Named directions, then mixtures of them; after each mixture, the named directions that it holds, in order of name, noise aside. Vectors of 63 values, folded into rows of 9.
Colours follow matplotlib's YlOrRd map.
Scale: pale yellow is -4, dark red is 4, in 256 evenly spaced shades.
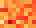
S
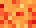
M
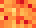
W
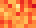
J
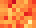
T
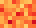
M, S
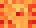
J, M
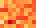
S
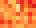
J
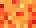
M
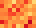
S, T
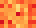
J, M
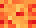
J, M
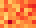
J, S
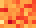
S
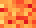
S, W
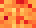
W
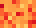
M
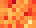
T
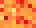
W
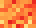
S, T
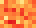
S, W
